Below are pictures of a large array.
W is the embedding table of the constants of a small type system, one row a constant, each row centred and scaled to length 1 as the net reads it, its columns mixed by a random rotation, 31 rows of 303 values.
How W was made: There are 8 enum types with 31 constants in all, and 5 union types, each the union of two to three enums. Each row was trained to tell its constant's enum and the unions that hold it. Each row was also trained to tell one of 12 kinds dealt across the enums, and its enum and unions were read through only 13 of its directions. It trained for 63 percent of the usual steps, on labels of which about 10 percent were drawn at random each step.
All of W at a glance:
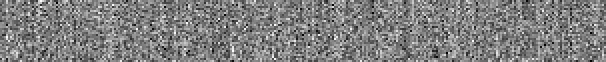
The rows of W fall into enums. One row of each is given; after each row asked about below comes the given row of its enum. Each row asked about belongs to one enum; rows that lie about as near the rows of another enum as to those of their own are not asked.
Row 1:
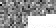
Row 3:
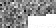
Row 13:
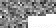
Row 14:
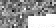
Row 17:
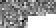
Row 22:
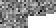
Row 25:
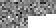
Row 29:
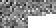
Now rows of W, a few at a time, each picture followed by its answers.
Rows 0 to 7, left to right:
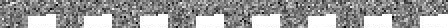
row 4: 22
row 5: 1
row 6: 3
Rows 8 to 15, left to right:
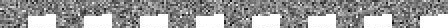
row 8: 13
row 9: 22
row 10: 14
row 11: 22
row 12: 29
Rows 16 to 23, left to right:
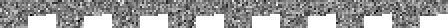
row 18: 1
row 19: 17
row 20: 14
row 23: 1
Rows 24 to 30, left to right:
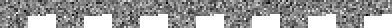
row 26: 25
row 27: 25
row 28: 25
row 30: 14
